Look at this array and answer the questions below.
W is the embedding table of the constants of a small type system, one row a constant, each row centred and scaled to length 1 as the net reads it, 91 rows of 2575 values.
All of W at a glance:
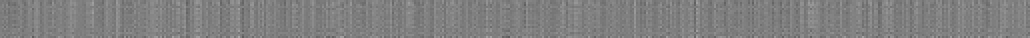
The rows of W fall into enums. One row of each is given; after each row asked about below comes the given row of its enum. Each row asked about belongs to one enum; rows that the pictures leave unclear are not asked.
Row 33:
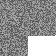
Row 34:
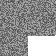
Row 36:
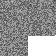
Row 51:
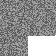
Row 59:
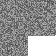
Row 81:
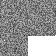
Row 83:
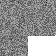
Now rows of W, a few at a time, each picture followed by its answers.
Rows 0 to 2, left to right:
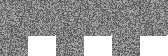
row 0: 33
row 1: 51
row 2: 36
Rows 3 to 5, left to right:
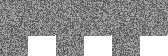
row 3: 33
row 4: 59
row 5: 51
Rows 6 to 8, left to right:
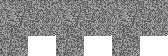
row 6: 33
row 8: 33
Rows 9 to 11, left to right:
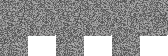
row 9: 51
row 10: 51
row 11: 34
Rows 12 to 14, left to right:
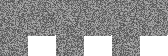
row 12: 34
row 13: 33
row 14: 51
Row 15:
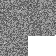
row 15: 36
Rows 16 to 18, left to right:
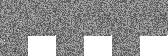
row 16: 81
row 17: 34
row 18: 34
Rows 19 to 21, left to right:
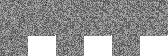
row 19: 83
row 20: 59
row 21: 59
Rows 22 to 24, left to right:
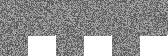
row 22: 59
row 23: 33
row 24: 34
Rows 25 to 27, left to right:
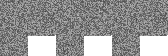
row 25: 34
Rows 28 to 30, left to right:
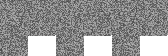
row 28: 33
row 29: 34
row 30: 51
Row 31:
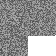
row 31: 33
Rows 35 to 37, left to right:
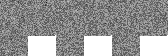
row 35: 83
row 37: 34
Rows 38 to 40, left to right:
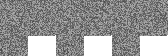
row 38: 33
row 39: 59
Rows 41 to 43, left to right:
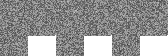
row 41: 51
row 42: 36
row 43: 59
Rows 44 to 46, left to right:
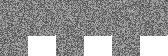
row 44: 51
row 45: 33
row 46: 36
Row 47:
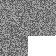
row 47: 33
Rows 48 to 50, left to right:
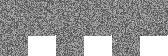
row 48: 59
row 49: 51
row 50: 81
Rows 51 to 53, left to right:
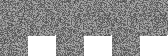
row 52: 34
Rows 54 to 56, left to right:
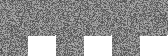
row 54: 33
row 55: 51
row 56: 34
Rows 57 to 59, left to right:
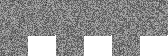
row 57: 83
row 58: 33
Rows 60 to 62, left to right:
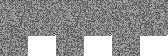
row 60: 33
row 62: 36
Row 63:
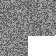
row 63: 36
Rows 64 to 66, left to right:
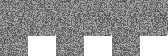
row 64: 51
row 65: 34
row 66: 34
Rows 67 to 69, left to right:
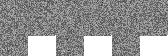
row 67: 59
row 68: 83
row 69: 34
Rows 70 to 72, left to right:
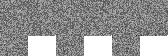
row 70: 36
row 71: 59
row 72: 81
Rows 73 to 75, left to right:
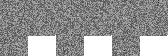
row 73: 51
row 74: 59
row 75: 83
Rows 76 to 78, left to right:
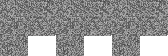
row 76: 59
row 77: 59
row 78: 59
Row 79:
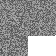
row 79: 33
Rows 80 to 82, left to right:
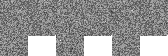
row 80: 36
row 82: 36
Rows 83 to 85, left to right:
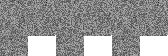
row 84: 34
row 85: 83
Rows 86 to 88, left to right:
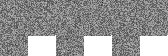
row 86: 59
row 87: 83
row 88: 51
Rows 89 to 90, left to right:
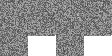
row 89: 34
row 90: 59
